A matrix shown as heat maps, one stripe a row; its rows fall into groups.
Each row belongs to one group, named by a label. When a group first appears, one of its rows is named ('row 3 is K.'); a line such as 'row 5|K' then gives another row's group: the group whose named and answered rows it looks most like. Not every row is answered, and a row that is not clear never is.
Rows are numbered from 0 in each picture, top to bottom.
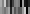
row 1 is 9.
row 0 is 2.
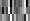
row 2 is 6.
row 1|9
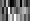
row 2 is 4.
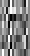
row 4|6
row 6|9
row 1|4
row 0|6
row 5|9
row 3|6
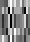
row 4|4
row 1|6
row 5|6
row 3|9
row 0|4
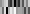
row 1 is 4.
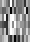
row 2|4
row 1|9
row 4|4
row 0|6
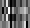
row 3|9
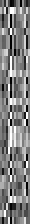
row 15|9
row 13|9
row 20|4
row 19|4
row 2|9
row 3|9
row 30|2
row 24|9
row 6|9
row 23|6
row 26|9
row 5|9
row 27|9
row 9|6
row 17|9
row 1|4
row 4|6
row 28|4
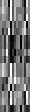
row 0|6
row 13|6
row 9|6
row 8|2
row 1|6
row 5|2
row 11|4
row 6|2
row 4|9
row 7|2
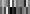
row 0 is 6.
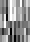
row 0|4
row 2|4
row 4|9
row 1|4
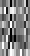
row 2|9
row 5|2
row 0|9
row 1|4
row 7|4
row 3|6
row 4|9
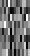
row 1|2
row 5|2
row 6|9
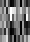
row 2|6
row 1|4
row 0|2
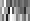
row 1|6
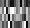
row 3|9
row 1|4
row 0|2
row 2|6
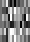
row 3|2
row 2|6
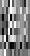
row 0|6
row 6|2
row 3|4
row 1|4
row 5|4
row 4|9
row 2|9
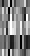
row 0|9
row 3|4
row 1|6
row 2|6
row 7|6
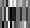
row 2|2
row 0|4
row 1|2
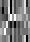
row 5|9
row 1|9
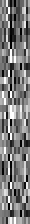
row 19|6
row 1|9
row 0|2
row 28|9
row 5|2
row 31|4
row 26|6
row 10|9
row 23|9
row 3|9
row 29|6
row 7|6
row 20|2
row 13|6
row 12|9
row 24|9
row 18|9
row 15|4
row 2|2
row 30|2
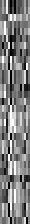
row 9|6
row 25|2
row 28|4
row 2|4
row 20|6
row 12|2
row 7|2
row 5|2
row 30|6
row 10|9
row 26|6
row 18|4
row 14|9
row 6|9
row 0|2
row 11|9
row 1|2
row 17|4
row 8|6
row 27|4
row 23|4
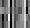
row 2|9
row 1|9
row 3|9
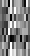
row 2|9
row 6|6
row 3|4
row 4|9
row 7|4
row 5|2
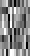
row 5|9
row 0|2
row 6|9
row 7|4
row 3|6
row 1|4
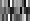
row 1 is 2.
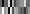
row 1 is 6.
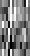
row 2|4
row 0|6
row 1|4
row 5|9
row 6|2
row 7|6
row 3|6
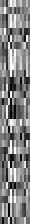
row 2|4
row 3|4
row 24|4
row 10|6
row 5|6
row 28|4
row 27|6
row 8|4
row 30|6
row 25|4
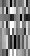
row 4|6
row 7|4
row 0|9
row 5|2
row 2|2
